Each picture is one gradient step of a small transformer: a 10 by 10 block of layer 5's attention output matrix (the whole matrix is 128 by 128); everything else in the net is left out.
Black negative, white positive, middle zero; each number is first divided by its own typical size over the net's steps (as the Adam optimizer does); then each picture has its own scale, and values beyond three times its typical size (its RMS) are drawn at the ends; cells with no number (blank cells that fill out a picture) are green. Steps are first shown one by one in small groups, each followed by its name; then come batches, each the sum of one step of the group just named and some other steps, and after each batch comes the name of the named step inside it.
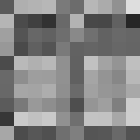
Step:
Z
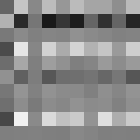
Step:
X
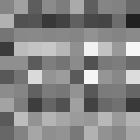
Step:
X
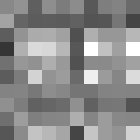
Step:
X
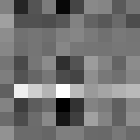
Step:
Z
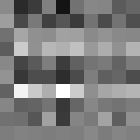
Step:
X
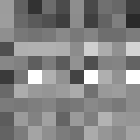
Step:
X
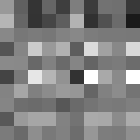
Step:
Z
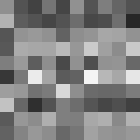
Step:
X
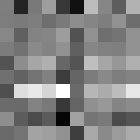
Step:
Z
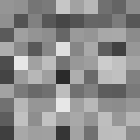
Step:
X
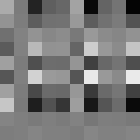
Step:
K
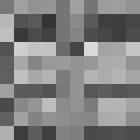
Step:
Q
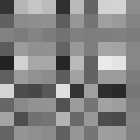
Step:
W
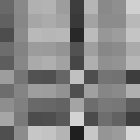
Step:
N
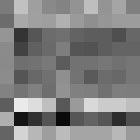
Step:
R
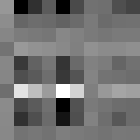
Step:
Q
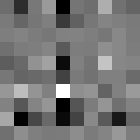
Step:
W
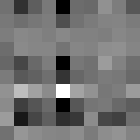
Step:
W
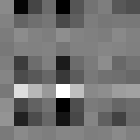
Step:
W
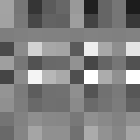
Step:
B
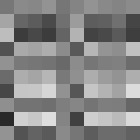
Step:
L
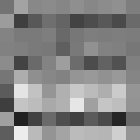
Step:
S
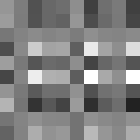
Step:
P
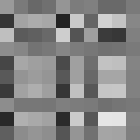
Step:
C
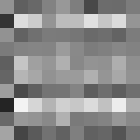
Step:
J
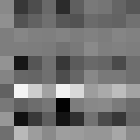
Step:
S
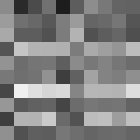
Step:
L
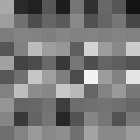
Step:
B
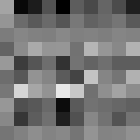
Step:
B
